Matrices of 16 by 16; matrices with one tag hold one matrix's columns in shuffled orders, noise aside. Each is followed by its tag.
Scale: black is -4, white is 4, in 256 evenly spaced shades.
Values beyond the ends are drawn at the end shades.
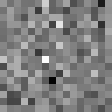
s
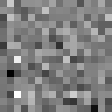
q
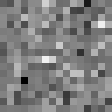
s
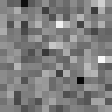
s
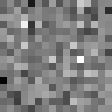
s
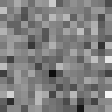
q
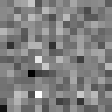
q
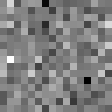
s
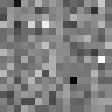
s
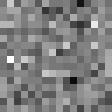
s
